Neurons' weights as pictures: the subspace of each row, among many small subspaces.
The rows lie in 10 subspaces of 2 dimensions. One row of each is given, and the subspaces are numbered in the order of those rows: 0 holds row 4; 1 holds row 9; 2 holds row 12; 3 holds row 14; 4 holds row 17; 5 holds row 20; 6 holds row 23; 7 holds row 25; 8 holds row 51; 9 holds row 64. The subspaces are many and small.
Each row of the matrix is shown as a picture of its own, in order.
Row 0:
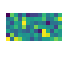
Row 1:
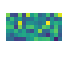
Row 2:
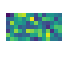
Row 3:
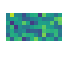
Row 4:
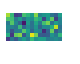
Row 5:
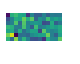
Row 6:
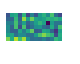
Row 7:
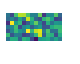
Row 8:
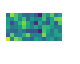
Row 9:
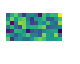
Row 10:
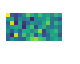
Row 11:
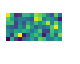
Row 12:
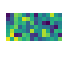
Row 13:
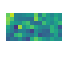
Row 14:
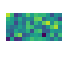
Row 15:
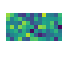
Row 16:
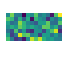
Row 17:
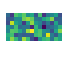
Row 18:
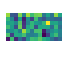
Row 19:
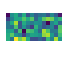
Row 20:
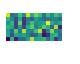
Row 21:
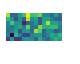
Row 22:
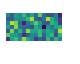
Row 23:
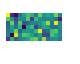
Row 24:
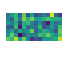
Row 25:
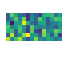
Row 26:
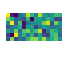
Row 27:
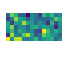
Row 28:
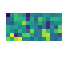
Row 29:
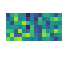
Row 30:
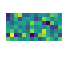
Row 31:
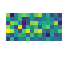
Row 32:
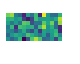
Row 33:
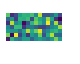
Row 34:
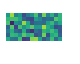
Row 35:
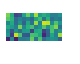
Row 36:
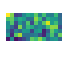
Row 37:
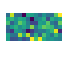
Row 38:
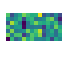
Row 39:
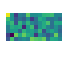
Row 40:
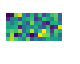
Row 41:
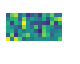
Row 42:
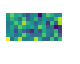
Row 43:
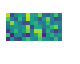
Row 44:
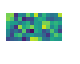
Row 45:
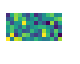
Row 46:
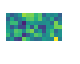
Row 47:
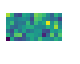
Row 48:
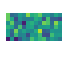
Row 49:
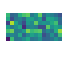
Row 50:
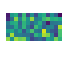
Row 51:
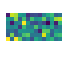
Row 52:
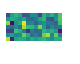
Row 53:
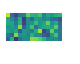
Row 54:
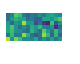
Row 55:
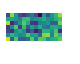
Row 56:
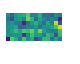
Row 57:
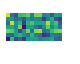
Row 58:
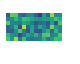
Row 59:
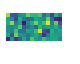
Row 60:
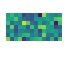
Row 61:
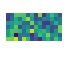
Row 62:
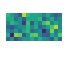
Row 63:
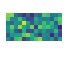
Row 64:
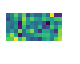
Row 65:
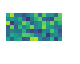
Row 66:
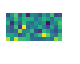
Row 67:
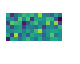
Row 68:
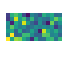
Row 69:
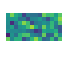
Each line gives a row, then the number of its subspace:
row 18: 5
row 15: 0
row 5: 6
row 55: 9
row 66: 1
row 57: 1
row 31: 9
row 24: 9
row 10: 6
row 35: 2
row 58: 9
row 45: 2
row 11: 3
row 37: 9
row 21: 7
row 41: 8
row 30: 0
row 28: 7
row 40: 0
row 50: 5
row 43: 7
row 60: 2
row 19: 5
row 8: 8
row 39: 6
